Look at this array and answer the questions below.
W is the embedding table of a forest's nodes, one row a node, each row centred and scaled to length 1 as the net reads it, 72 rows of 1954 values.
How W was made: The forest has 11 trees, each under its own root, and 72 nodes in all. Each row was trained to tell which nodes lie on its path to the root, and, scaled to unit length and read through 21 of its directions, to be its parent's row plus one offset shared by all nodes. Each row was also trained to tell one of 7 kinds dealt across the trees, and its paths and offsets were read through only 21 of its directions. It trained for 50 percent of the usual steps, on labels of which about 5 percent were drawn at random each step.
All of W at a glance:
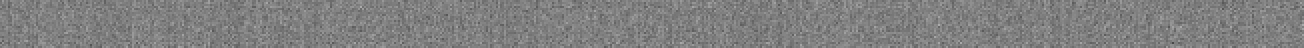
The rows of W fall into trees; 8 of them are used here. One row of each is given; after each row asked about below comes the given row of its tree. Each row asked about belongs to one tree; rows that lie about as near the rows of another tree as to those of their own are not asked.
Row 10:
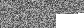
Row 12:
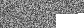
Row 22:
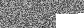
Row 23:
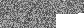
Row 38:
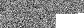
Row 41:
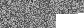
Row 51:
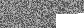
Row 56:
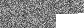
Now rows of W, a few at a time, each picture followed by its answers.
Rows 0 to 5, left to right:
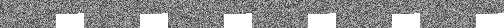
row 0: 38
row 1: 56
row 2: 12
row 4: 10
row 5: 56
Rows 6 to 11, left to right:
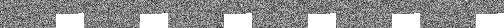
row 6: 12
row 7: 38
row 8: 56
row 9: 10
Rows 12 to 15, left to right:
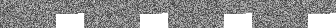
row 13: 56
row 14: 41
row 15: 38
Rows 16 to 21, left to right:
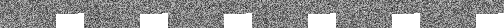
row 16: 22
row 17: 12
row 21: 51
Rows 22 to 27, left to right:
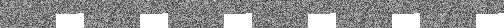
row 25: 38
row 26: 23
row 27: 23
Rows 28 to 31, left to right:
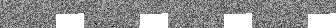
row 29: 38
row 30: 56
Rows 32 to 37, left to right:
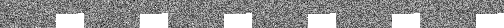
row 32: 12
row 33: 38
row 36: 56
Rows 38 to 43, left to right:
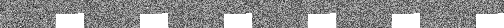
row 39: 12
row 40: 12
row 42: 38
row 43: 12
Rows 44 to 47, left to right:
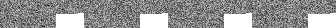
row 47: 12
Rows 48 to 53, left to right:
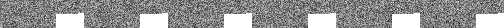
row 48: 38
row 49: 41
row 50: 10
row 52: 56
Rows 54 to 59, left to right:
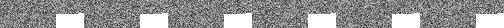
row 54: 23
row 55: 51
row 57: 23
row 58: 41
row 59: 56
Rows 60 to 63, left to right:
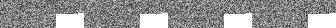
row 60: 10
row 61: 41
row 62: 12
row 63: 56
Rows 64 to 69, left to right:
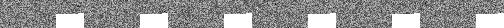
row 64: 22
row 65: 56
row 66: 41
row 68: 10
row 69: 38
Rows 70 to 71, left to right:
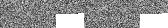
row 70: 12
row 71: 38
